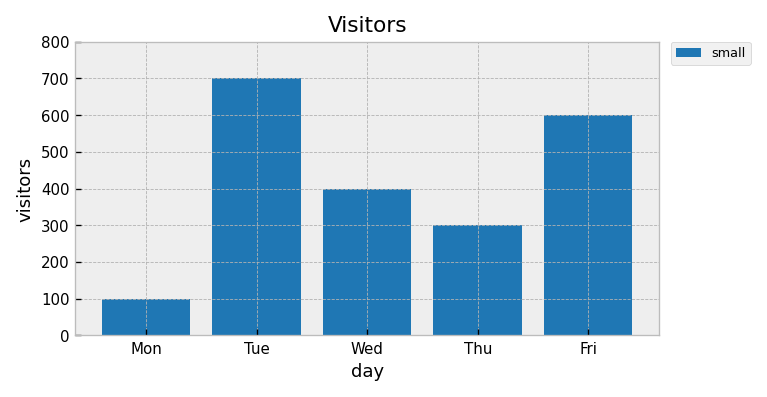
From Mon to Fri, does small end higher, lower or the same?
higher
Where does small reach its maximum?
Tue
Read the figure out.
Title: Visitors
x-axis: day, ticks Mon Tue Wed Thu Fri
y-axis: visitors, ticks 0 100 200 300 400 500 600 700 800
Legend: small
Values:
small: 100 700 400 300 600
